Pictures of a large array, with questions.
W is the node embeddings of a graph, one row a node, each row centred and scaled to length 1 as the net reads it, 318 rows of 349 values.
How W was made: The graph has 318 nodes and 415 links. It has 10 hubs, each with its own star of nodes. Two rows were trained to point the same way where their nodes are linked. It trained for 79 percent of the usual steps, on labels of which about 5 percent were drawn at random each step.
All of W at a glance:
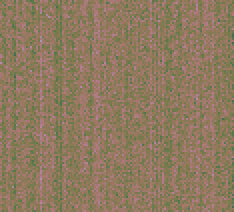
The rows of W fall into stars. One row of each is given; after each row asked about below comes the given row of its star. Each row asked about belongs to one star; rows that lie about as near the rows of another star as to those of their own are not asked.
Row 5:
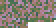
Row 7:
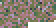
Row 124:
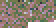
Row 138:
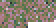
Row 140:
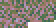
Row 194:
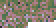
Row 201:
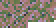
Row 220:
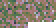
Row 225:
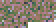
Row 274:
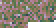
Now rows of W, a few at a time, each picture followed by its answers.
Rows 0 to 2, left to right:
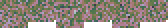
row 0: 194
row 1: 138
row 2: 194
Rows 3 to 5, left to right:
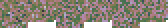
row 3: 201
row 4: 138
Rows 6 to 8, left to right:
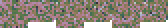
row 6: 124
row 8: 140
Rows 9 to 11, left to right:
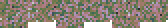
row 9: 140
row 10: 7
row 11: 274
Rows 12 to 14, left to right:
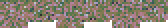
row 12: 7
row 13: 124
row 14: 7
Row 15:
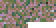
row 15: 124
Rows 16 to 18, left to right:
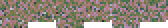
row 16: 140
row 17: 5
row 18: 124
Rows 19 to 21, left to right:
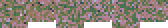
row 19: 220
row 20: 138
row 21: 138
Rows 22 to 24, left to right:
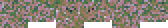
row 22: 124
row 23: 194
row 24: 225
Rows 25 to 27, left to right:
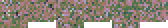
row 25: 274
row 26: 5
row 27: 220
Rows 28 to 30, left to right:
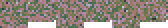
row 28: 220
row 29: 140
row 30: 5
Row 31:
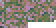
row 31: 5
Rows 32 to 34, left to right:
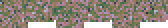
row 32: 7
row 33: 225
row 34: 7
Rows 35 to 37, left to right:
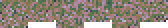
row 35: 194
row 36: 7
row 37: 225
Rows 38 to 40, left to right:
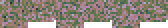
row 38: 138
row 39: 274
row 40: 7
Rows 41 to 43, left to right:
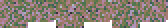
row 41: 124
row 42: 194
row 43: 225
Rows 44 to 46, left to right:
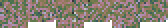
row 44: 7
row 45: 140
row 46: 194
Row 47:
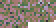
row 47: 7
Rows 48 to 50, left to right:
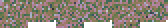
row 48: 274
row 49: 7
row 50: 140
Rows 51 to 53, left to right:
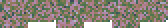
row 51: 194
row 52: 194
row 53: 5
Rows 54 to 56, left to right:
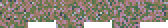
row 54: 5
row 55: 140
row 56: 220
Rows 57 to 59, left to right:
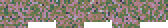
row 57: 225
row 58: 7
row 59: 140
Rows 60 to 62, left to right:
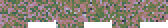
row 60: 124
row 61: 140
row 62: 225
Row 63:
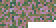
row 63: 225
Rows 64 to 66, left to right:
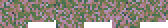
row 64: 201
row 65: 194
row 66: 124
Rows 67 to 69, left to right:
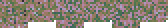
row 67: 220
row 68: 274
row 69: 7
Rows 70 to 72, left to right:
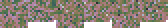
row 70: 124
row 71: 124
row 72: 7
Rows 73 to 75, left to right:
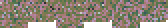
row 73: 274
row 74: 124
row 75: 194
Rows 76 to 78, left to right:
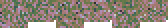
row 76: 194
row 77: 220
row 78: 138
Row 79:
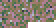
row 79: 201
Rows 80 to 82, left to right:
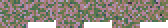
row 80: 201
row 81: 201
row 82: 274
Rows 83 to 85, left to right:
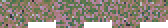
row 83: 138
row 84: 138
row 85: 124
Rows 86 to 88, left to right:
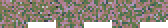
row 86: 225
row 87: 225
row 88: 201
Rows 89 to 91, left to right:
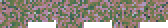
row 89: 138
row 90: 201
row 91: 201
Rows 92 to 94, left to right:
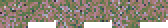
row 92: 194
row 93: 5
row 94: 5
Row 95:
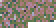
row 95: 5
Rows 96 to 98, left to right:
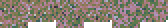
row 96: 140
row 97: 5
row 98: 194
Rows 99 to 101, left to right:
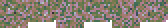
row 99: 220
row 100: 7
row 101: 7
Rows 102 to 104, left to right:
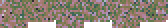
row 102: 138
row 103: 220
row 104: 7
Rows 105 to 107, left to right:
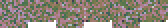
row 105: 7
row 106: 140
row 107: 5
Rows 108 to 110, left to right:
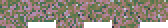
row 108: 5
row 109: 201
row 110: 194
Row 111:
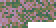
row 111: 140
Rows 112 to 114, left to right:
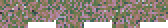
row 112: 194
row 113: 194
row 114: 225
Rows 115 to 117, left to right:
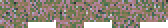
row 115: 5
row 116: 274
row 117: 225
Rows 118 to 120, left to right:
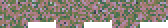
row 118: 274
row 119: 274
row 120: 138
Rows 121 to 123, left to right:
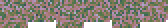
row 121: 274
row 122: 140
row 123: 7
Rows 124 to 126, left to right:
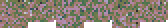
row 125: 140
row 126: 220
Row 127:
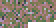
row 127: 274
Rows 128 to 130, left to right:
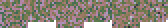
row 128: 201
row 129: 140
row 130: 7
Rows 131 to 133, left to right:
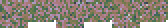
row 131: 5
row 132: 274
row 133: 140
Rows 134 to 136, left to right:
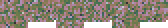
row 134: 201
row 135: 124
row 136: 5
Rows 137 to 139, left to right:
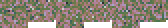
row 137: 220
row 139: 274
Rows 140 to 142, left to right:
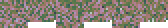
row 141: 138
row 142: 140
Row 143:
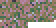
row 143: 5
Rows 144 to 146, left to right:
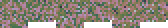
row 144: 194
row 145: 225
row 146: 140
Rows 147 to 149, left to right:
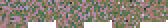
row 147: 140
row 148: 5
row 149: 124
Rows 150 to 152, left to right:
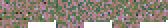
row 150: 274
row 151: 220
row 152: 220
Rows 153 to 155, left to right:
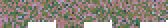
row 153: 124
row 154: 140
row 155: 225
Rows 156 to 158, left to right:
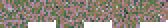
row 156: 140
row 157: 225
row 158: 194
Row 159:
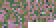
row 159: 138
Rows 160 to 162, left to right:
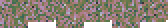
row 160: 138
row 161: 7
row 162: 201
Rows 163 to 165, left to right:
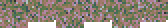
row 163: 220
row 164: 7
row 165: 220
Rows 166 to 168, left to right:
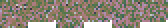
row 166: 194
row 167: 225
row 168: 140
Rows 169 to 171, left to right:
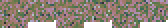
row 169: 201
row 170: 124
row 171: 201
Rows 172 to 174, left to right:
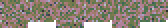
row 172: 201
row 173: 140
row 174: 5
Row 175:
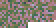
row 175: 225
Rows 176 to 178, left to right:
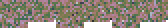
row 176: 220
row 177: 225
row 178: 138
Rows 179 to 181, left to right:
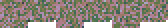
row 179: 194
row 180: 274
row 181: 124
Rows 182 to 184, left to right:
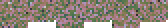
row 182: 201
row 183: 140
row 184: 220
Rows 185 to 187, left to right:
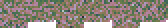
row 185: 124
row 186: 194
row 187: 124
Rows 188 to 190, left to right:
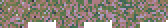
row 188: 140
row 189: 7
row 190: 138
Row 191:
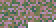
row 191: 225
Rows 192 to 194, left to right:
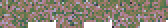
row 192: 5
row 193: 124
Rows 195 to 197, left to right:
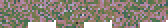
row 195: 201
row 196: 274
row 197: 124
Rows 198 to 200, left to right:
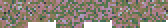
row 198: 274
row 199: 225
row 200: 5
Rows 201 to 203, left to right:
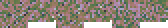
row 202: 201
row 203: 274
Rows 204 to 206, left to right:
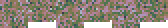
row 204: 225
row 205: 5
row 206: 225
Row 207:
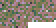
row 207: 225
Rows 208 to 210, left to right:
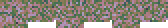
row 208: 124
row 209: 194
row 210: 140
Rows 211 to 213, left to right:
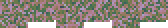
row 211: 201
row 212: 201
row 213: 5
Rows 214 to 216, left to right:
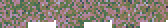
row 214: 220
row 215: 5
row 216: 140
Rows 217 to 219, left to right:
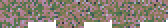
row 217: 220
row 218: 7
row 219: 225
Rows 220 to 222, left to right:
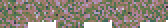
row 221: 5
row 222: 140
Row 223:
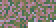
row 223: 5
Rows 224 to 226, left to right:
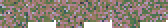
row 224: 5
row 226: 5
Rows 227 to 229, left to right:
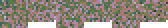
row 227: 220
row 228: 138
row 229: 201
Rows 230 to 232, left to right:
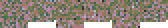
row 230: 201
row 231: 220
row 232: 194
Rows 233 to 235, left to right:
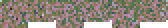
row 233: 194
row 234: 124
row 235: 138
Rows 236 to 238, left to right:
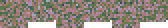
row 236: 7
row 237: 201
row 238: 274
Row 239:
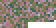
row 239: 5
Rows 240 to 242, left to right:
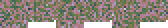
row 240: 201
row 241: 220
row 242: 5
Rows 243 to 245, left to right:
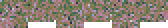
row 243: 194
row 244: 220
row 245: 225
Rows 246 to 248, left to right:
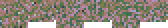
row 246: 140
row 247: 201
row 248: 220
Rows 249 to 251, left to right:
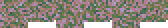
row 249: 124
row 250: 225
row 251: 5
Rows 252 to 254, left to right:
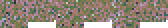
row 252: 5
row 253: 138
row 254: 5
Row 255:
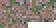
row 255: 225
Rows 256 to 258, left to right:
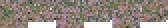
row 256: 225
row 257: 5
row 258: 140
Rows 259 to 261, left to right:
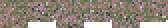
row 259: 124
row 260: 140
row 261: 201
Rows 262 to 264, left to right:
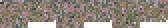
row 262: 7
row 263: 201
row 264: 201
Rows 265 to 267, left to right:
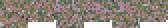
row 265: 140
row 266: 274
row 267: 225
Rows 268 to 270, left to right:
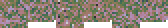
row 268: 140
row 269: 138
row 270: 7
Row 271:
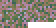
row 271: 201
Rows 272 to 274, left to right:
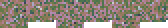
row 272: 5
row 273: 124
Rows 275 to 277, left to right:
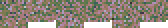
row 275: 7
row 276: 194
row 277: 274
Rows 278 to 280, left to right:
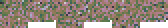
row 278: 7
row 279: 201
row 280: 225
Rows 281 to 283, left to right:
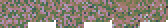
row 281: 140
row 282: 7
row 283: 140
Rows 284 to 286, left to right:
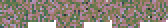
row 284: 5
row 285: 201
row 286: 138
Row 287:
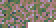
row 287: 201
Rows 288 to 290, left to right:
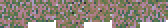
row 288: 274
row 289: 274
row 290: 124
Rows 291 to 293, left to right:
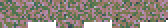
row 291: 220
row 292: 201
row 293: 225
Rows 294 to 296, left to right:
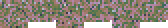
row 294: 7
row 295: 7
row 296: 274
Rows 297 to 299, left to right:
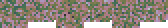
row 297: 220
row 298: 201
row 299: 7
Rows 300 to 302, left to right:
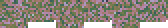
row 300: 225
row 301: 220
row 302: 140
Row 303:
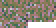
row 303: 140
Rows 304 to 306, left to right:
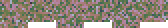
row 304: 225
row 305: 5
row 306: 220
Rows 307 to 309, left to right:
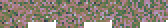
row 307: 225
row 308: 7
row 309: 194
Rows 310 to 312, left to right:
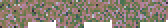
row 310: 194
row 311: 138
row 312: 5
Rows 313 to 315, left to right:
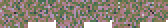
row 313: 194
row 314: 225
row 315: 124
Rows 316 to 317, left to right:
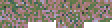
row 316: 220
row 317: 201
